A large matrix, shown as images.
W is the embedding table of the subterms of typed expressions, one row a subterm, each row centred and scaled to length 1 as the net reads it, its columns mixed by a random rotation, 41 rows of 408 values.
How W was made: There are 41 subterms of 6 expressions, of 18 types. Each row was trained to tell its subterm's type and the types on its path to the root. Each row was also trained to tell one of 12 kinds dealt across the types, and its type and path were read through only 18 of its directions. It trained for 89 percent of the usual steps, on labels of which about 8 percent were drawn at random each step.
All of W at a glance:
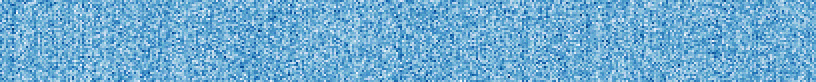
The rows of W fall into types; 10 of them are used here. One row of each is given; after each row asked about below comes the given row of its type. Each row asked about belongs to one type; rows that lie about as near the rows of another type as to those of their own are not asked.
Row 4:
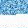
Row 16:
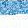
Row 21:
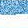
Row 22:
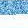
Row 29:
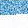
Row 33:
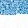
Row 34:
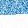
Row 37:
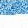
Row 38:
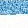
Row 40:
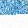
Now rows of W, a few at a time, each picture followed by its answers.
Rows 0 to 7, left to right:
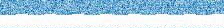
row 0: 34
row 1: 33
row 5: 38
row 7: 37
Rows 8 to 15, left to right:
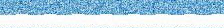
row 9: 29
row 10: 22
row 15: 37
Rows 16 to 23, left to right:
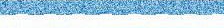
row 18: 33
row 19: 21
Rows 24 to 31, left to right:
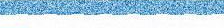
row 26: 21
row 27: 37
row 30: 4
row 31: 34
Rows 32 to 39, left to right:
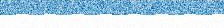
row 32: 40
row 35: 40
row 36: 29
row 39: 16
